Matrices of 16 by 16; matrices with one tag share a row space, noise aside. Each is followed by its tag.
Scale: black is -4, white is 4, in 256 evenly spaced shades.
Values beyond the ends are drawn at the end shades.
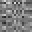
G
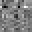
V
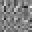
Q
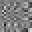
Q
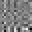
Q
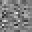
V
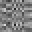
G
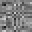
G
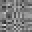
G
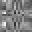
G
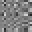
Q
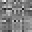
G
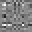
G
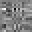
G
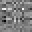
G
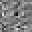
V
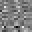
V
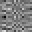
G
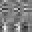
V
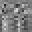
V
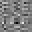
V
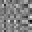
Q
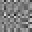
Q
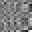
Q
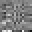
G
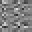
V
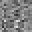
V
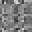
V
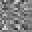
V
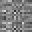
G
